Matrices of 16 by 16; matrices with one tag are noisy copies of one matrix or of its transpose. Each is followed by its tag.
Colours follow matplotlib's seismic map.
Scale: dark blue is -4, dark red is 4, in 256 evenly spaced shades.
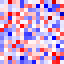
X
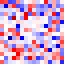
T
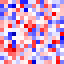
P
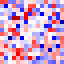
T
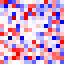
T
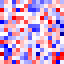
X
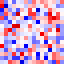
T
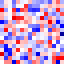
X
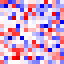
T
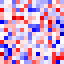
X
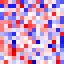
P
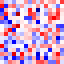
T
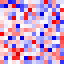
T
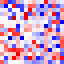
T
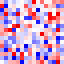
T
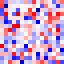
T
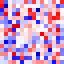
T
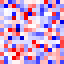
T
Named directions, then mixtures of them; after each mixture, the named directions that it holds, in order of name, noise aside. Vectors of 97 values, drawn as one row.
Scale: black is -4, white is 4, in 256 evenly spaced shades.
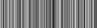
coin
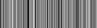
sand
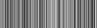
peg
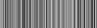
coin, peg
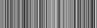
peg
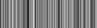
peg, sand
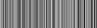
coin, peg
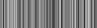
coin, sand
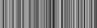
coin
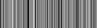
sand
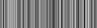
coin, sand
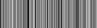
sand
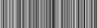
coin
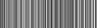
coin, peg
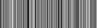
sand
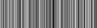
coin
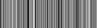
sand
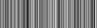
peg, sand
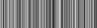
coin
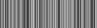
peg, sand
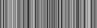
coin, sand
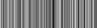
coin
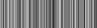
coin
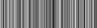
coin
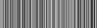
coin, peg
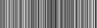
peg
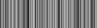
peg, sand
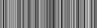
coin, sand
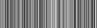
peg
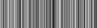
coin
